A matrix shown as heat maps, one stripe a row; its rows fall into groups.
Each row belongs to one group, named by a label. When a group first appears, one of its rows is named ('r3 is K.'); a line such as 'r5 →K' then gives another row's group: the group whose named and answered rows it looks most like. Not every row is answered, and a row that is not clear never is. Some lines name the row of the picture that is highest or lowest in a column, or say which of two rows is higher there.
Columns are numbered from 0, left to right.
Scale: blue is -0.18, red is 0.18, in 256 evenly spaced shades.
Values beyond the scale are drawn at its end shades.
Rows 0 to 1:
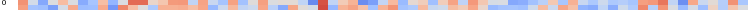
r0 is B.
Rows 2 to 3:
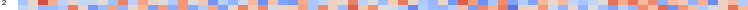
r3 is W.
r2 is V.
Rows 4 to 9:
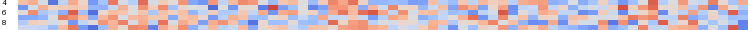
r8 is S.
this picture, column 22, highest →4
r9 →W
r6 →W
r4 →W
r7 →V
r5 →V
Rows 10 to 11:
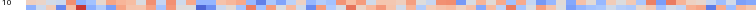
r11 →W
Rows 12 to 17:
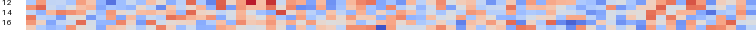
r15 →B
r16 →W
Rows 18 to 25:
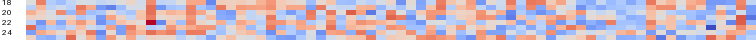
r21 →B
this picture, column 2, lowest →25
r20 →B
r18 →W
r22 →W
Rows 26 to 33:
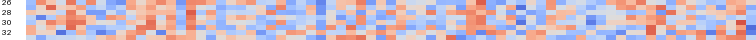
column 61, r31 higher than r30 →No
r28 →B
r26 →V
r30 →V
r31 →B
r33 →S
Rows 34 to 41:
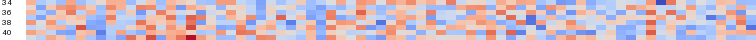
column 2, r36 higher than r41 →No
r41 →B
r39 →B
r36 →S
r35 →V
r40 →W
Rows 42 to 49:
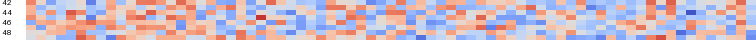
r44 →B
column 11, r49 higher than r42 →No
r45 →B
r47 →V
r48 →B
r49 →W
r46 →V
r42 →B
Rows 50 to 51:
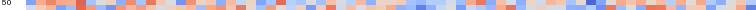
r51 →W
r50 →V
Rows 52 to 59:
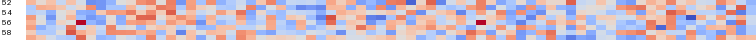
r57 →S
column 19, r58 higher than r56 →Yes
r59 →W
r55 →B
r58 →V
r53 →V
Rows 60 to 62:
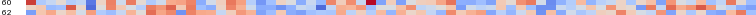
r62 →V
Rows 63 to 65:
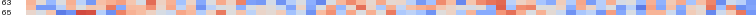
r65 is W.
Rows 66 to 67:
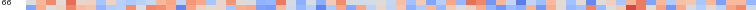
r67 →V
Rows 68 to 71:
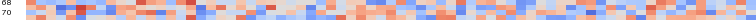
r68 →B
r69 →W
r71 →S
